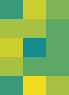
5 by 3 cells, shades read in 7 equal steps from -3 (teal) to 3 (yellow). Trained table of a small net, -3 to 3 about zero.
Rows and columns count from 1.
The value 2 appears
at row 1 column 2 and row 3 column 1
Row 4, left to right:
1 -1 -1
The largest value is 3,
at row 5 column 2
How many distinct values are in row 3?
3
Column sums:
0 2 -2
